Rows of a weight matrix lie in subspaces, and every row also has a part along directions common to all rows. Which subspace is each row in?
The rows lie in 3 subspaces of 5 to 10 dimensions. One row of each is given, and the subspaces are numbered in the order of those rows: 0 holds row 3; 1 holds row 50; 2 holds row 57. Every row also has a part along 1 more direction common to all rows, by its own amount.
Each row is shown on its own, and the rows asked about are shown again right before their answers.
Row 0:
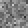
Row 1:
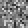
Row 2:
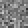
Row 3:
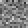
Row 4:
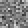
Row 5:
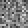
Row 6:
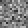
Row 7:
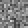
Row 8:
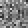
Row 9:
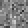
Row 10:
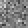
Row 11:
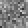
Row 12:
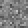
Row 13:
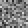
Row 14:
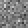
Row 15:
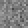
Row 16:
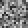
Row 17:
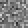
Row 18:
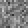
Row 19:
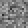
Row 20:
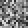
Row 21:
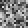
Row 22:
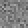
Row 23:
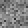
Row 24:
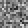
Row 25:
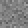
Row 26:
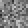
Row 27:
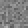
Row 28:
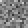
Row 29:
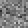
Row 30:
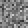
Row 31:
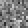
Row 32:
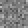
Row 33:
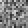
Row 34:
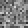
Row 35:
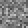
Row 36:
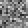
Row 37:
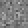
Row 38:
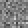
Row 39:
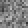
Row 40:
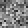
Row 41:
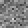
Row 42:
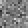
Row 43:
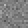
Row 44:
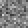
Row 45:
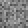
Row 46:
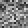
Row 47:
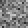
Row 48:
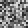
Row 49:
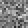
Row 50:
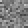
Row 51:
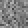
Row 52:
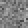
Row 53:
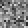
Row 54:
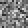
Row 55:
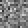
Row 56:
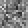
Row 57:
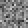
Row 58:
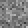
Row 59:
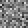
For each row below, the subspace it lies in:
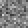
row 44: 2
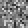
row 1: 1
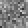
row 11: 2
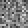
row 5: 1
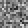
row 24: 1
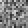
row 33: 2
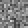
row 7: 1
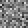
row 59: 0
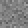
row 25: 0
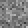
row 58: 2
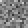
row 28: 0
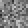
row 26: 1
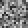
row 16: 2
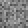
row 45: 1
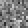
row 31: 1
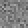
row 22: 1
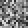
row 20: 1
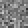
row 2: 1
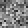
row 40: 0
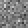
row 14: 1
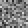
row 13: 0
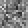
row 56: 1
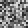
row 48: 1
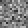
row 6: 0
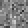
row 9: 1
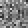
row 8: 0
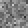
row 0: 0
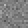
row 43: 1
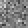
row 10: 1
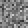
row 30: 2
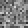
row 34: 1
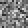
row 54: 2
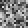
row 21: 0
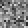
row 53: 1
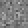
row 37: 1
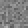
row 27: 1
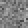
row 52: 2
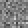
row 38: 1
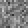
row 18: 1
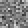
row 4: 1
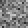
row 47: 2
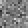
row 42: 2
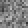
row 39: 2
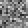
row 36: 2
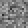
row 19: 2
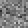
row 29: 2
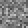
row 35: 2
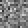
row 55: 1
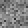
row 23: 0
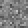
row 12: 0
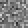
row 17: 1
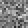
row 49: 2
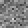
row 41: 0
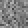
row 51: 1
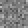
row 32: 0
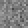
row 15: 1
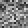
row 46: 0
